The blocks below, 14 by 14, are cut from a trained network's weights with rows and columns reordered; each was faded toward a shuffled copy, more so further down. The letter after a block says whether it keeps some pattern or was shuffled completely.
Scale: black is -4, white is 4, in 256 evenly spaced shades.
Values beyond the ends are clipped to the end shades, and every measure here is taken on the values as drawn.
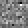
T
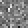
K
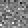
K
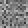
T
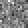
K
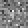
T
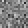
T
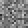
K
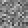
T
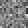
T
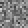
K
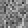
T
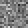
T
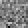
K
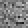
T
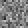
T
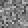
K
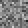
K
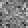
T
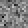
K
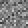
K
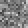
K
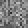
T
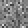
K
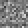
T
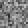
K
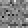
T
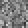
T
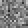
K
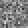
K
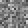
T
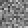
K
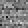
T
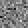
K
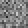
K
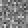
K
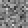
K
